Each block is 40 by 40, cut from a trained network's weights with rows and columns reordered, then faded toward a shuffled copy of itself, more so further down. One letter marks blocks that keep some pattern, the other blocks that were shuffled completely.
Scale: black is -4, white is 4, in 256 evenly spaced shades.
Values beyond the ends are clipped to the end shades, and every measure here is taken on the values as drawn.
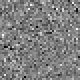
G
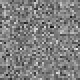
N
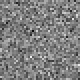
G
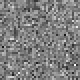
N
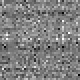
N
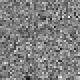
N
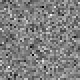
G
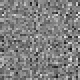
N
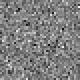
G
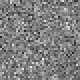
G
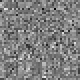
N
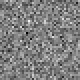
G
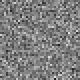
G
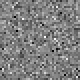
G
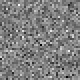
G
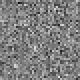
N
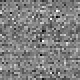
N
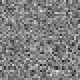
N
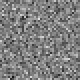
G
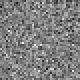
G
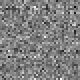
N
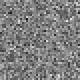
N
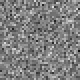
G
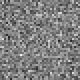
G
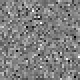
G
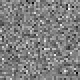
G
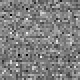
N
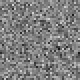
G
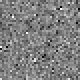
G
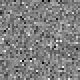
G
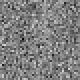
G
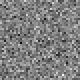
N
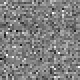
N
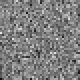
N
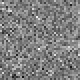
N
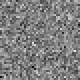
G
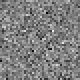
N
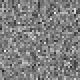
N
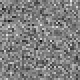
N
